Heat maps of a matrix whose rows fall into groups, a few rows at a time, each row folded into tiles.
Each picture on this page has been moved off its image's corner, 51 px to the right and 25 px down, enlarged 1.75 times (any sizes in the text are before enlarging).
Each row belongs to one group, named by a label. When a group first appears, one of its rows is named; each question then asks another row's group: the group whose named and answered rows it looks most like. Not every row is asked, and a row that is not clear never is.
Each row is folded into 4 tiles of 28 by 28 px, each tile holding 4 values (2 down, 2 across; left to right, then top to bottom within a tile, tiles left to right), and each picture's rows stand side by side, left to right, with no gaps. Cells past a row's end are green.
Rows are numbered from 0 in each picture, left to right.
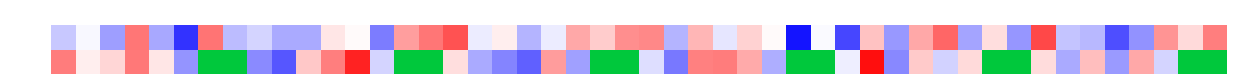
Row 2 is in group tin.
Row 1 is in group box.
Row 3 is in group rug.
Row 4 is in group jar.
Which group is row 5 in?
tin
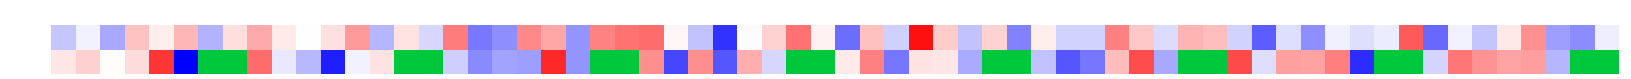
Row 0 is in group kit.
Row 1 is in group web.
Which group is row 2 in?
box
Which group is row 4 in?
jar
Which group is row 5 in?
box
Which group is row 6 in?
kit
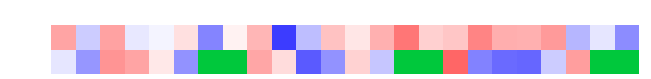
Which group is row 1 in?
tin
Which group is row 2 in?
web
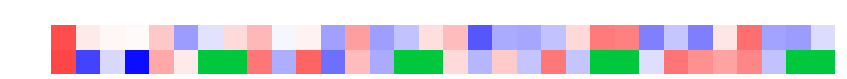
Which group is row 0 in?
web
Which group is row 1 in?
web
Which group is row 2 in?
tin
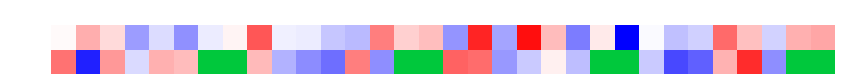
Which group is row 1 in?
tin
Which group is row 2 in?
jar
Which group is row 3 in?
box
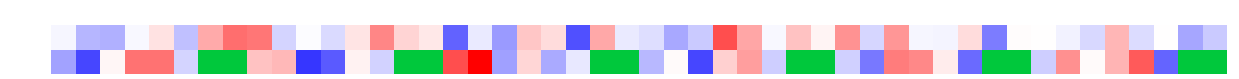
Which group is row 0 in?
box
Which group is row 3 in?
box
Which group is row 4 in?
rug
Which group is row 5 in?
kit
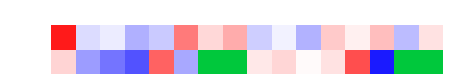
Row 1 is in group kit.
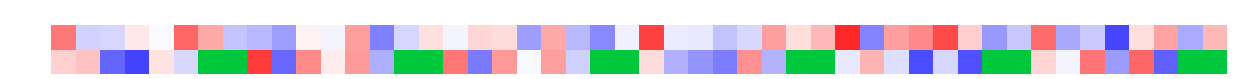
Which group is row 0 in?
tin
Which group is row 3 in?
tin
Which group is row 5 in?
tin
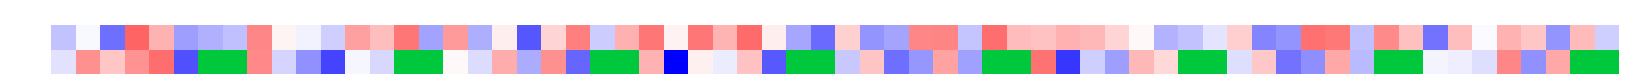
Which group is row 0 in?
kit
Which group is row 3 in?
rug
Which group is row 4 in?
box
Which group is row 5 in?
web
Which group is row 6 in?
box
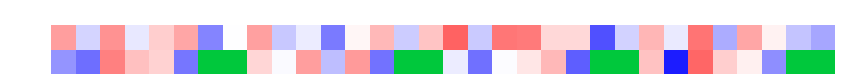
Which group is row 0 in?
rug
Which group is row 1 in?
tin
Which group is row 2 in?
rug
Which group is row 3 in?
rug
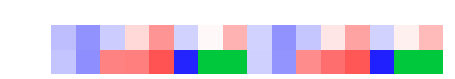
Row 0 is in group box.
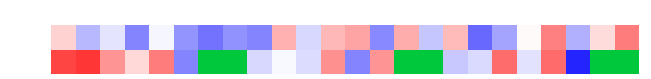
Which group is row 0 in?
kit
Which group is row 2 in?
box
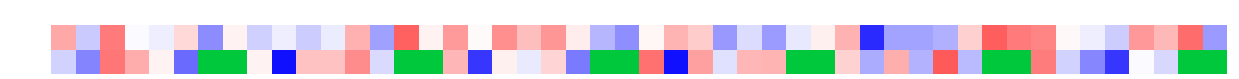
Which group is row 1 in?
box
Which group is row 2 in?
rug
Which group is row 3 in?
web
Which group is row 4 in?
tin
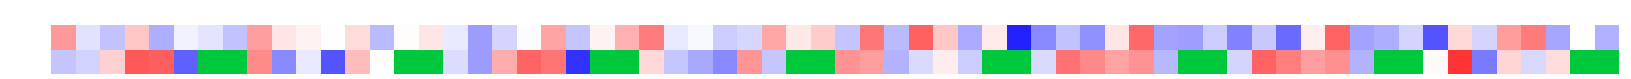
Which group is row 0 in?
kit
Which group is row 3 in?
tin
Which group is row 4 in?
jar
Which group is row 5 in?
kit
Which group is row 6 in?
kit
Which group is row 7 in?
jar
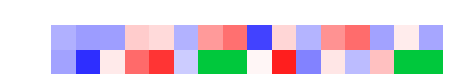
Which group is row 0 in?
box
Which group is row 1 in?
jar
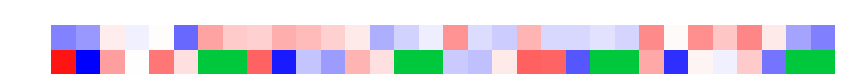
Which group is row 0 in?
web
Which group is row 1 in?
web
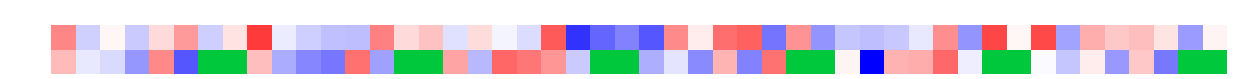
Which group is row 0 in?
tin
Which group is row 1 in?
tin
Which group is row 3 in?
jar
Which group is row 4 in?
box
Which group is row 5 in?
rug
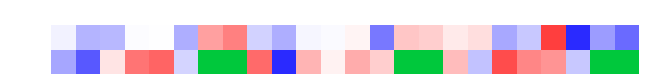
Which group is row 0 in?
box
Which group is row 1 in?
web
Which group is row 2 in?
kit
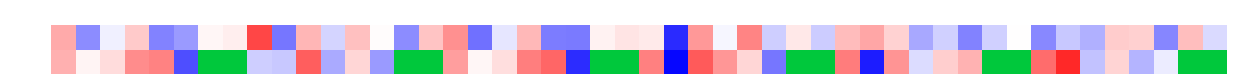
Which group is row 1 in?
rug
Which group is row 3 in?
rug
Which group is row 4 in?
web
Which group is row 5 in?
jar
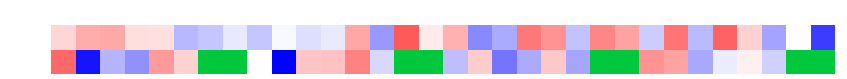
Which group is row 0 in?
web
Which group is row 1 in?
box
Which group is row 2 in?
box
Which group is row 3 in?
jar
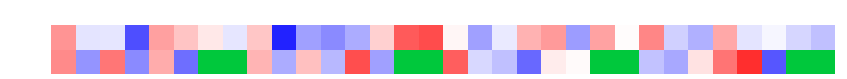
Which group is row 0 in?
tin
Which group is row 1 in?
tin
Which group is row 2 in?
web
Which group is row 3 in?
kit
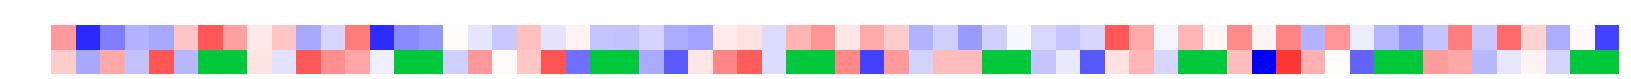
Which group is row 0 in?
tin
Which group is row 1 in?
kit
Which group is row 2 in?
kit
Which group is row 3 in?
box
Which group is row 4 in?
web
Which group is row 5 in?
box
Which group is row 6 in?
rug
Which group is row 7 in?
jar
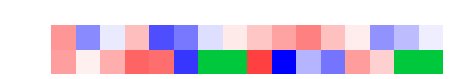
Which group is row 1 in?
web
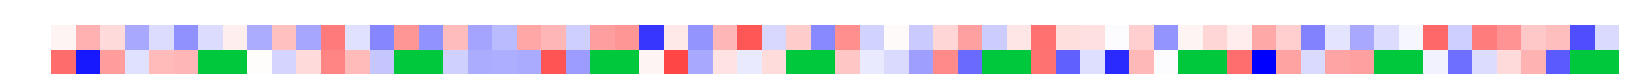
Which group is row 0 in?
web
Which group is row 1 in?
jar
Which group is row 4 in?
tin
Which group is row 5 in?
web
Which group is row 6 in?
web
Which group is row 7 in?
rug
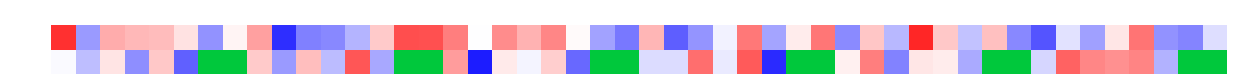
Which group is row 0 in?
rug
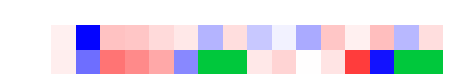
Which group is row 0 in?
rug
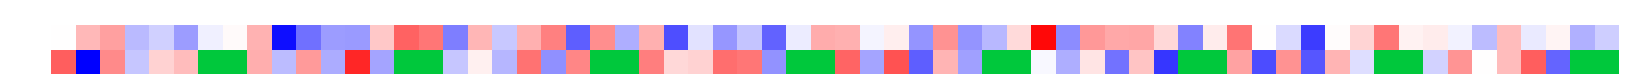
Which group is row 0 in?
web
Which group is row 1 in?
tin
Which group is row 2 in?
jar
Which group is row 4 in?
web
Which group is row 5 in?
rug
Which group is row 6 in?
tin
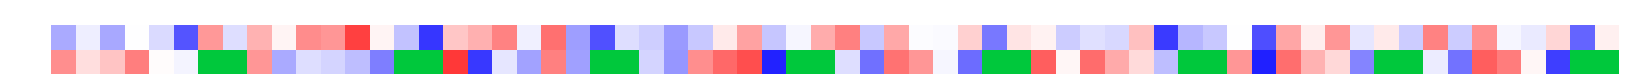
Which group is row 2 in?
web
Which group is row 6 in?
rug
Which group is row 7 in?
rug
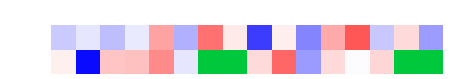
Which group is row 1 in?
jar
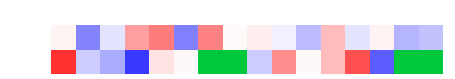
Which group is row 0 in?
web
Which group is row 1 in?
kit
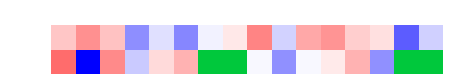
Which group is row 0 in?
web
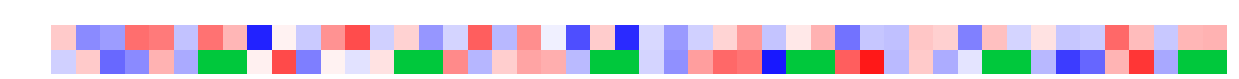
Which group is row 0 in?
box
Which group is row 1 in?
jar
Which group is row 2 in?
jar
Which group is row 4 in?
jar
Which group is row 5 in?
box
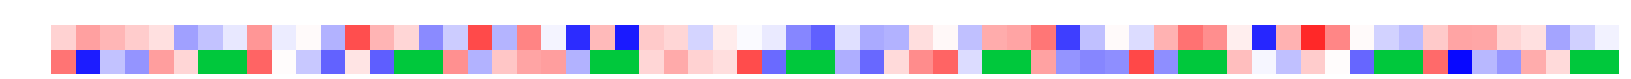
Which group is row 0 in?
web
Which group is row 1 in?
tin
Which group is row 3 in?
kit
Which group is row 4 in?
box
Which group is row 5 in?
tin
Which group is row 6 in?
rug
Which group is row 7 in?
web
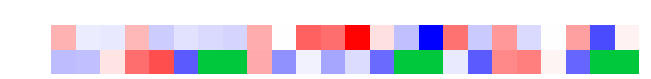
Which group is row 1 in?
rug
